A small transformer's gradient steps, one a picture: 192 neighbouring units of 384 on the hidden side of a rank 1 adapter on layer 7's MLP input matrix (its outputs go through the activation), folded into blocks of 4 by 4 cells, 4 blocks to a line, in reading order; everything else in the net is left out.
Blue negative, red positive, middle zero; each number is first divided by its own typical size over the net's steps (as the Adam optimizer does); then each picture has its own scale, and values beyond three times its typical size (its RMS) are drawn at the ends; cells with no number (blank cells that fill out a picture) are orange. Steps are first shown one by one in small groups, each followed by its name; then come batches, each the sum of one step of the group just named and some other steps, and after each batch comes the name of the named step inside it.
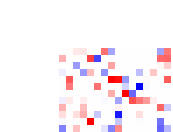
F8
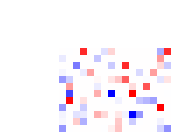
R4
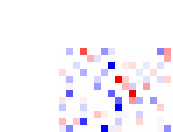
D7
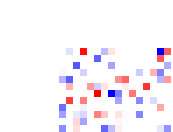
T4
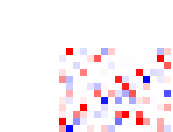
T4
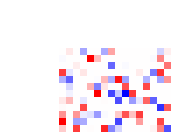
T4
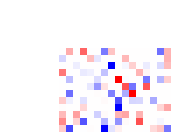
D7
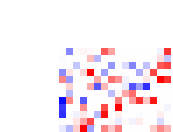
F8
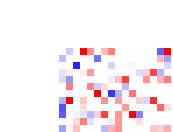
T4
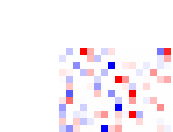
D7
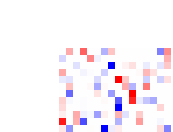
D7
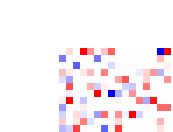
T4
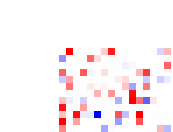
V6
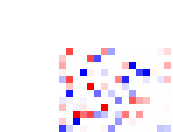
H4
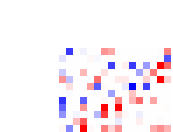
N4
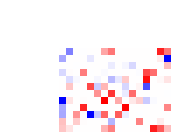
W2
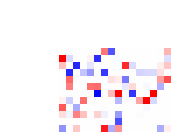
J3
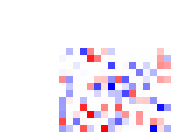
N4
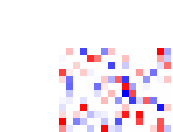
W2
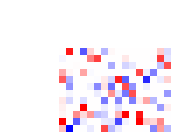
V6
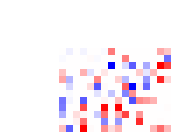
N4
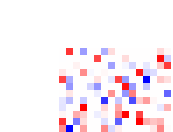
N4
